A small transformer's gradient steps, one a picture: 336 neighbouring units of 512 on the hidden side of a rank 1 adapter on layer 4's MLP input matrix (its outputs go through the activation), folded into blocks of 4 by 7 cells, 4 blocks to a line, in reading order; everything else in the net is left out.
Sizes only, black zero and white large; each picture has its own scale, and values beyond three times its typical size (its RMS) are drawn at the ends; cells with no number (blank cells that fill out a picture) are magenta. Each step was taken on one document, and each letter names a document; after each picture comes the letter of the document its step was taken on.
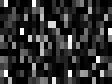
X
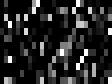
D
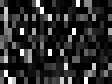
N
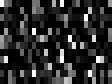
N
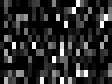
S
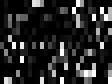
D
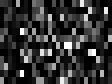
X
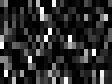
N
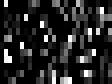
S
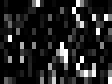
D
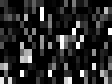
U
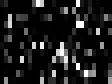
S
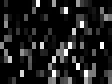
S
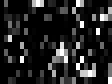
D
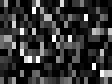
X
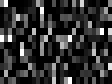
U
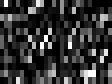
N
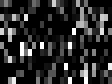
U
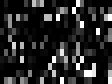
D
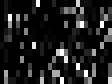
S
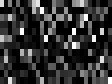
N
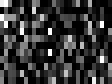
N
